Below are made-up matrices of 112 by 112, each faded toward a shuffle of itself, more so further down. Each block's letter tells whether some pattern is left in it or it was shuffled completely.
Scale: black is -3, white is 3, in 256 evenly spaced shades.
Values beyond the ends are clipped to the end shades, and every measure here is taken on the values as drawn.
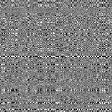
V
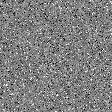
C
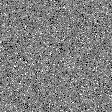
C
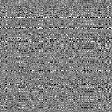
V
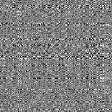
V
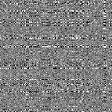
V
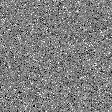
C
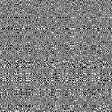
V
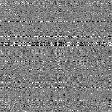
V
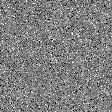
C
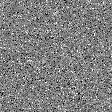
C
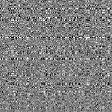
V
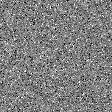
C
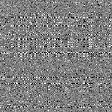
V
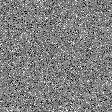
C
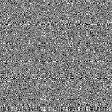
V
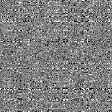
V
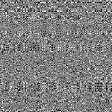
V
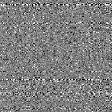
V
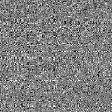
V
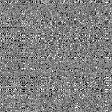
V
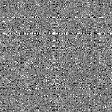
V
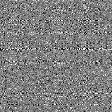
V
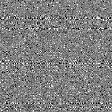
V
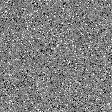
C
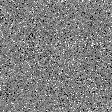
C
